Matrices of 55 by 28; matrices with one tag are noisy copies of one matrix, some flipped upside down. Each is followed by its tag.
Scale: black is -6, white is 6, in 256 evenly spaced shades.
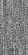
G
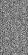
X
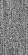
G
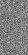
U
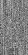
G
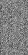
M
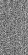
U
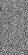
M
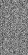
X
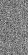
U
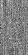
G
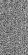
U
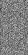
M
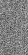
U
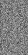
M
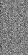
M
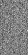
X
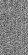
U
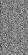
M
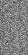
X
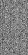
X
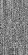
G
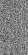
U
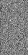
M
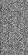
M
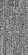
G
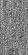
G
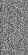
M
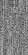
G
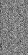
M
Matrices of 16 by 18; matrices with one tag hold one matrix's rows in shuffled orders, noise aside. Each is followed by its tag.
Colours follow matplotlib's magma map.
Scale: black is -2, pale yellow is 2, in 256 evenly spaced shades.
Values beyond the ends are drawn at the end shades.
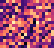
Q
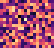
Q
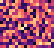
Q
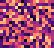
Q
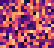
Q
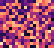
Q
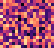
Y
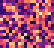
Q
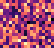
Y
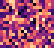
Q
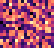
Q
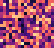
Q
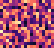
Y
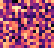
Y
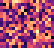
Q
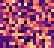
Q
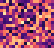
Q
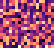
Y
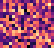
Q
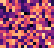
Q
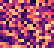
Q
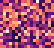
Y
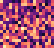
Y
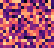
Y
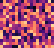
Y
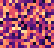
Y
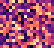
Q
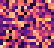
Q
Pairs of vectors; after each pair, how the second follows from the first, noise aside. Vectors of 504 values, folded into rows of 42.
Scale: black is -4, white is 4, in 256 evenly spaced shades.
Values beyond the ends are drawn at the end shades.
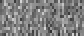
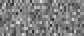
shuffled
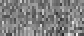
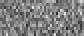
shuffled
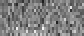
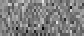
negated
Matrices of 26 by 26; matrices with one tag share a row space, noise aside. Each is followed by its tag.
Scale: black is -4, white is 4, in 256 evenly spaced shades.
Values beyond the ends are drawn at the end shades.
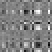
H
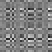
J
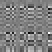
J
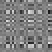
J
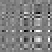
H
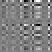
H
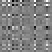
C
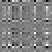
C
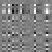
C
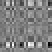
J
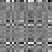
J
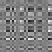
J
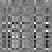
C
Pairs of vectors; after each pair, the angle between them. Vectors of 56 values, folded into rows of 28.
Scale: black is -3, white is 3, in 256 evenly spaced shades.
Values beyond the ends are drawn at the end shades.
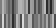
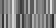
nearly opposite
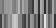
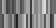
partly opposed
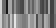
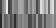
nearly opposite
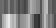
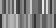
partly aligned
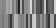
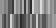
partly opposed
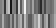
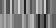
partly opposed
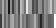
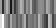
orthogonal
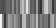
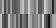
partly aligned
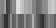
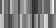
orthogonal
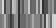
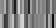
partly opposed
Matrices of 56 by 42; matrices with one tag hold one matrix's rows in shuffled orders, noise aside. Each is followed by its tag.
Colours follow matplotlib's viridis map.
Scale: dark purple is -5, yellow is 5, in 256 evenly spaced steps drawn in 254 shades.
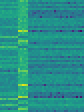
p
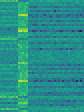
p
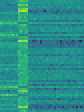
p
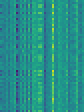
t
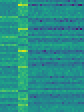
p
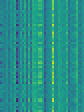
t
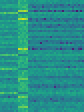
p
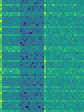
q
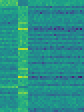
p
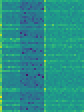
q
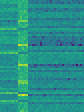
p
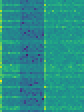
q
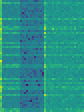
q
